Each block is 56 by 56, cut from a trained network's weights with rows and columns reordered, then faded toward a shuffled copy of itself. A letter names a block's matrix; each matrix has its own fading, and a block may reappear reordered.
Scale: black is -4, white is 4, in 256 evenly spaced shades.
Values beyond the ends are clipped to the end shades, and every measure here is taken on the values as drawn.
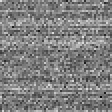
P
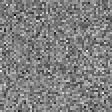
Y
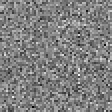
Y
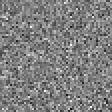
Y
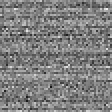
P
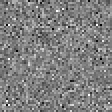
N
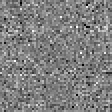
N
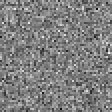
Y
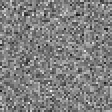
Y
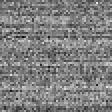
P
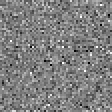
N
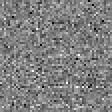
N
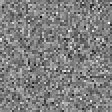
Y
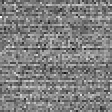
P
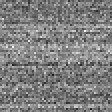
P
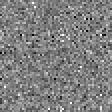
N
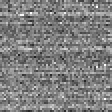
P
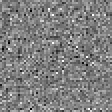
N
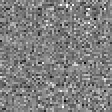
N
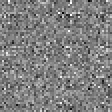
N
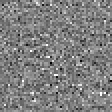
N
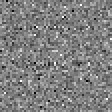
N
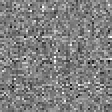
N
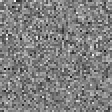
Y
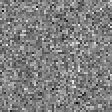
Y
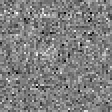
N
